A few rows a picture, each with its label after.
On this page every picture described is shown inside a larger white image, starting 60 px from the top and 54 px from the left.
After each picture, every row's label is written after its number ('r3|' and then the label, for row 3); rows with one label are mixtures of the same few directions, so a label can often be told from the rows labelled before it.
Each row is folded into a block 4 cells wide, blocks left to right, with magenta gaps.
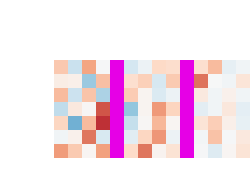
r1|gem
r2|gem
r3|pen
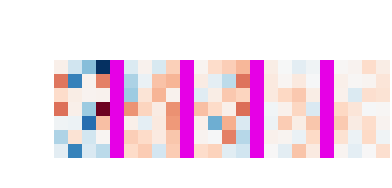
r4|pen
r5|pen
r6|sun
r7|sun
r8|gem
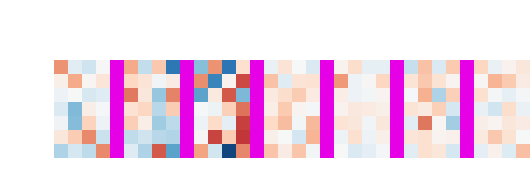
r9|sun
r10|pen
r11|pen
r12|sun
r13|pen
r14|gem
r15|sun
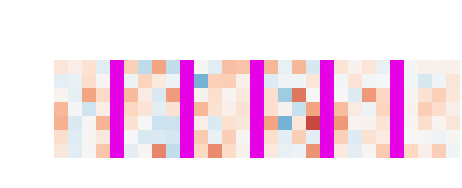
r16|gem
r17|pen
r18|pen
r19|gem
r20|gem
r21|sun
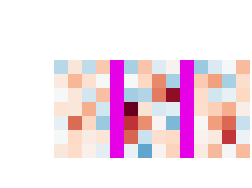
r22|gem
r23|gem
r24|gem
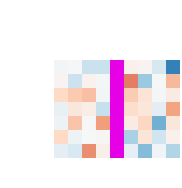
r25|sun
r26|pen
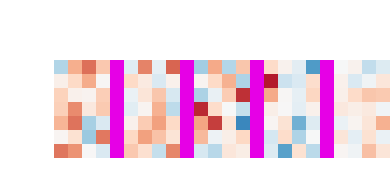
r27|sun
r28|pen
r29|gem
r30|pen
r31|sun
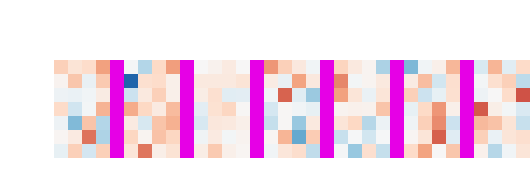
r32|sun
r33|pen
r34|gem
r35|gem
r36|pen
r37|gem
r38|gem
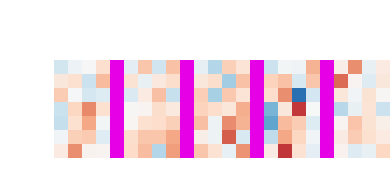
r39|gem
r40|pen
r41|gem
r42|gem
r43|pen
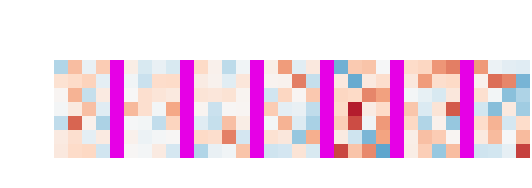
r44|gem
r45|pen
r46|sun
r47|gem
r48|sun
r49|sun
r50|sun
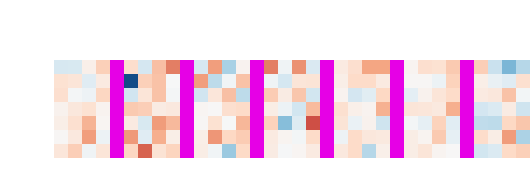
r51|gem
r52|pen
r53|pen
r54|gem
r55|sun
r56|sun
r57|sun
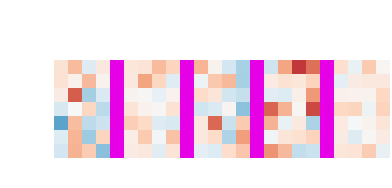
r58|gem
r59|sun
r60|sun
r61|sun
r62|pen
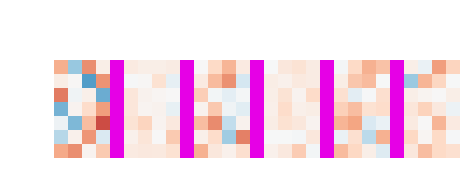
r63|gem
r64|sun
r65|sun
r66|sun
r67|sun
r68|pen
